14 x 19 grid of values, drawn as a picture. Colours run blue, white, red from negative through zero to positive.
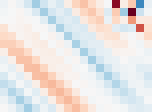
Streaks slant down to the right. No overall slope runs across the table. The values are skewed, with a long tail toward high values. In the top right lies a patch that is rougher than the rest. The middle right is the calmest part.
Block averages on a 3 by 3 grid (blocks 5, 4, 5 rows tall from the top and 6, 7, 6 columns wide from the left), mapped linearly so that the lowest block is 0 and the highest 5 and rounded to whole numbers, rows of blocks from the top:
224 | 512 | 140
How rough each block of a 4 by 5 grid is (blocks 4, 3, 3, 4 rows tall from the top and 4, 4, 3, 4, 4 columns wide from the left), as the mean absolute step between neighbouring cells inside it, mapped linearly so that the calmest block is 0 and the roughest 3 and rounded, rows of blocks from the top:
0 1 1 1 3
0 0 1 0 0
1 0 0 1 0
1 1 0 0 0
